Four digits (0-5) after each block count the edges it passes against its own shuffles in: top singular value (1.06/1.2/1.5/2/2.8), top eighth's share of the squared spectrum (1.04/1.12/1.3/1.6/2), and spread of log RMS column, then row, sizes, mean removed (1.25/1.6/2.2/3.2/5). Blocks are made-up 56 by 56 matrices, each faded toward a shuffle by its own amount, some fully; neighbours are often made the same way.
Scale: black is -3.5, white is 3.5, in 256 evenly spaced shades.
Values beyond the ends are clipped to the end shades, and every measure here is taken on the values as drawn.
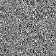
2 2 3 0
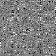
4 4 2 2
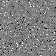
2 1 0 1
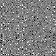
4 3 2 1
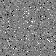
2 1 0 0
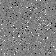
2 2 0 0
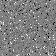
2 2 0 0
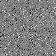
2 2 0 1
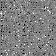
3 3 1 1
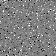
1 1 1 0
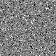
0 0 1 0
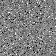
0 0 0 0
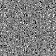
3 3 2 1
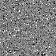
2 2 1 1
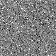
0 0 0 0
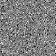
3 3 2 1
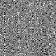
3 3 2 1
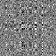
4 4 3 2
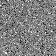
0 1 0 0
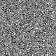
2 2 1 0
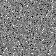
0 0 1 0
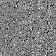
3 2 1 1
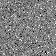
0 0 0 0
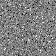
0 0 0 0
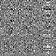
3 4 2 2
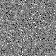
2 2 0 0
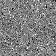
1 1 0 0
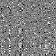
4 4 2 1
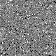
2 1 0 0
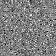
2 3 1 1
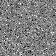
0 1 0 0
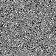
1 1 0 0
